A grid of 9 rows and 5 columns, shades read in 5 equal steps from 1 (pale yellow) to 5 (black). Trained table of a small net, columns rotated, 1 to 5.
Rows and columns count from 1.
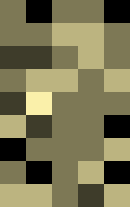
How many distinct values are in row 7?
3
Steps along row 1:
up down same up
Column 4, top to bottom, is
3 2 2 3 3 3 3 2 4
